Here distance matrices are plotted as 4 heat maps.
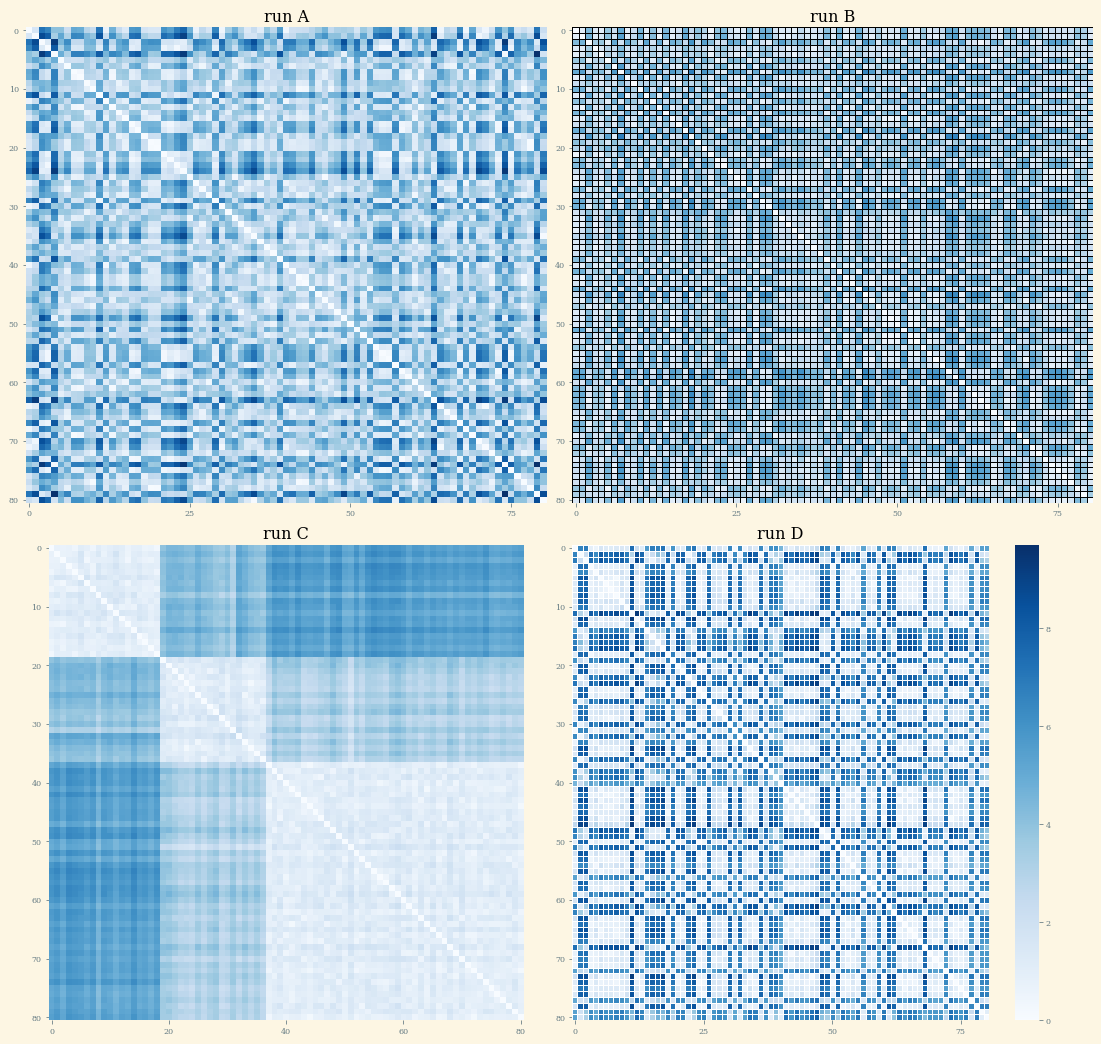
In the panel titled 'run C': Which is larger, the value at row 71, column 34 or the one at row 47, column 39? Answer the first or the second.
the first
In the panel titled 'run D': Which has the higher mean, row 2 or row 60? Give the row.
2
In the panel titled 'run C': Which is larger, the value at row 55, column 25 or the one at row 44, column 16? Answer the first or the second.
the second
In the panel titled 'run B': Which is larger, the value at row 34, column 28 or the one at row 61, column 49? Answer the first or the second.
the second
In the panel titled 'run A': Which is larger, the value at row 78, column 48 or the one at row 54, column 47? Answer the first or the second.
the second
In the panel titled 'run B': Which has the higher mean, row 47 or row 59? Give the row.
59
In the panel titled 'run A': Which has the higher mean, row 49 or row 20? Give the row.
49
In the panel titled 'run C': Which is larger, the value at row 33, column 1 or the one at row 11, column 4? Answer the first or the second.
the first
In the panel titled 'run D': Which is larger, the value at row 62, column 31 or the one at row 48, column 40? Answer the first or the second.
the first
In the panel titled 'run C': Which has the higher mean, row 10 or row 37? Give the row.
10
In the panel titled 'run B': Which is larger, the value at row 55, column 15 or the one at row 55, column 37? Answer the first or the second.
the second
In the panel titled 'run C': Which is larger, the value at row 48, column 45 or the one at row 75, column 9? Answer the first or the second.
the second
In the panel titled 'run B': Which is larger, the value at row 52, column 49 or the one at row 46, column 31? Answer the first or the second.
the second
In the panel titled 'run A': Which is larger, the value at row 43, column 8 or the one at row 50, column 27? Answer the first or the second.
the first
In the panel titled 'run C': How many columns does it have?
81
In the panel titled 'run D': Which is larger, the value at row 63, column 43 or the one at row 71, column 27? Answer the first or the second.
the second
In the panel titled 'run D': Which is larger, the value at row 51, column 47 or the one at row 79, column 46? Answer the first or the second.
the first
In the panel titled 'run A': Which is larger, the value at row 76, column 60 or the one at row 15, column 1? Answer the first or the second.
the second
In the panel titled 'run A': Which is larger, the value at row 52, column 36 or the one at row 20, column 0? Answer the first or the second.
the first
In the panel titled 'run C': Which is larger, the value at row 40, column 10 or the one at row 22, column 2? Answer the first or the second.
the first
